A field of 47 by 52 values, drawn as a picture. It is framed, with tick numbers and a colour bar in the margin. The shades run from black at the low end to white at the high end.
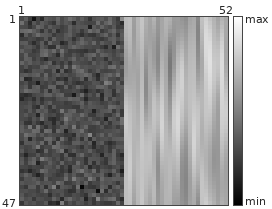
It is made of 1 by 2 panels. Panel 1,1: low, fine-grained. Panel 1,2: high, streaked downward.
